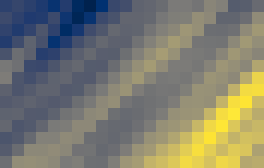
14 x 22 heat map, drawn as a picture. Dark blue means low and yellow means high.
Mirror symmetry: none. Grain: diagonal, up to the right. Slope: up to the bottom right. Ninth with the highest average: bottom right.
